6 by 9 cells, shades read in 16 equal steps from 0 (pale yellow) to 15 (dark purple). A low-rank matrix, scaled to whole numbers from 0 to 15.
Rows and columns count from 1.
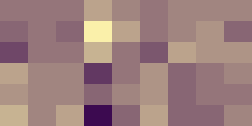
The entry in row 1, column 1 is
8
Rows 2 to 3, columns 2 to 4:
8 9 0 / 8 8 4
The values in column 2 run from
7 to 8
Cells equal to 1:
0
